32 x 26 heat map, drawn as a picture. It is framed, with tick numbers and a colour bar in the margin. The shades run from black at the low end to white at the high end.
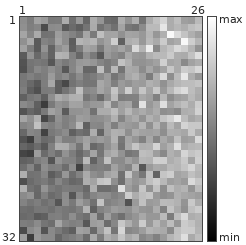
Average level on the scale: 60%. Slope: up to the right. Stripes: none. Grain: fine. Odd rows or columns: none.
